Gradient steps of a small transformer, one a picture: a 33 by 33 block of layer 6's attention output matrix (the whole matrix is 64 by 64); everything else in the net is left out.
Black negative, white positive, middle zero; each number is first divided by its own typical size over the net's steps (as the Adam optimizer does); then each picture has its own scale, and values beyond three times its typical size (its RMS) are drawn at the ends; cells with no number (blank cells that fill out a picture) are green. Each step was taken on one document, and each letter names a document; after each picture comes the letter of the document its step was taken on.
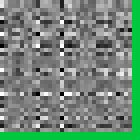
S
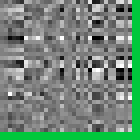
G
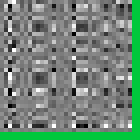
G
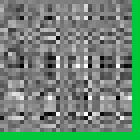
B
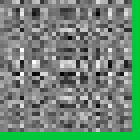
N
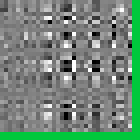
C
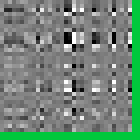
C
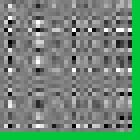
G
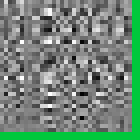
N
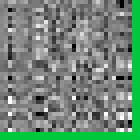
G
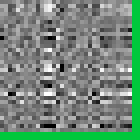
B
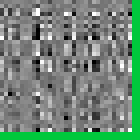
C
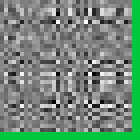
N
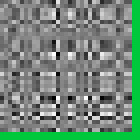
N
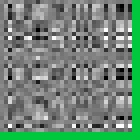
G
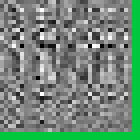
N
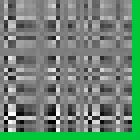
B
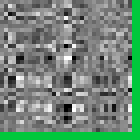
C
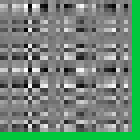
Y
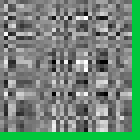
B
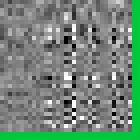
C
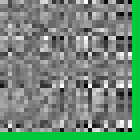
S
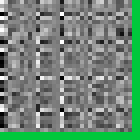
S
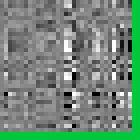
C
